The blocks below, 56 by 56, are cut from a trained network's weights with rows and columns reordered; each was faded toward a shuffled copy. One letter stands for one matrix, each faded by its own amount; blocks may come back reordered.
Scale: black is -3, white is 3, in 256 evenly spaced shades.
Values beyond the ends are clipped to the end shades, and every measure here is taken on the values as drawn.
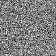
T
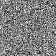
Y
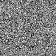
Y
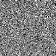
T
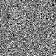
T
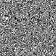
T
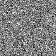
T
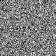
T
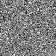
Y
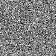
Y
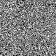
Y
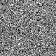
T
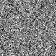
T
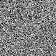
Y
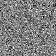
Y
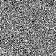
T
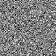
T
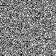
Y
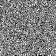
Y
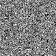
Y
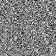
T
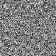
T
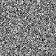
T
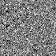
T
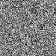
T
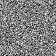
Y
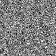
Y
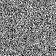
Y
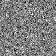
T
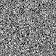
T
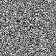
T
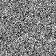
Y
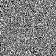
T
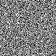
Y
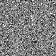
T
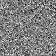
Y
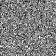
Y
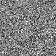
T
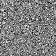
Y
